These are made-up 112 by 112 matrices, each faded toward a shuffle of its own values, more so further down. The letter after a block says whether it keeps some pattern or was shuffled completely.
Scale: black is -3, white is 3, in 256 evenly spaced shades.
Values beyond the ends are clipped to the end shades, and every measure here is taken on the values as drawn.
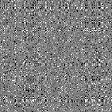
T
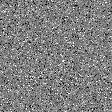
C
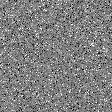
C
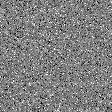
C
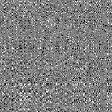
T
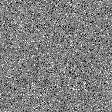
C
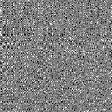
T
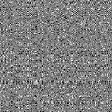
T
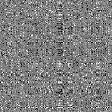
T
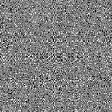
T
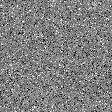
C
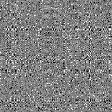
T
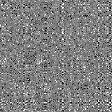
T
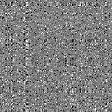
T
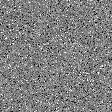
C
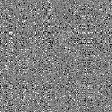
T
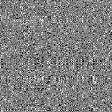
T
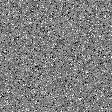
C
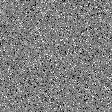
C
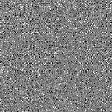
T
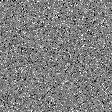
C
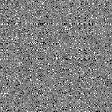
T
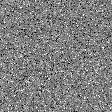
C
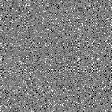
T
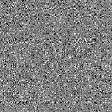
T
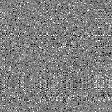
T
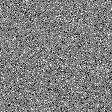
C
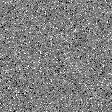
C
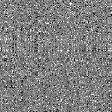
T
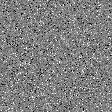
C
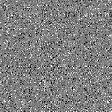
T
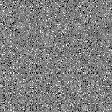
T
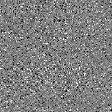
T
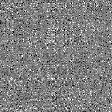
T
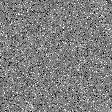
C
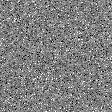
C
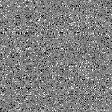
T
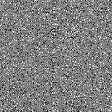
T
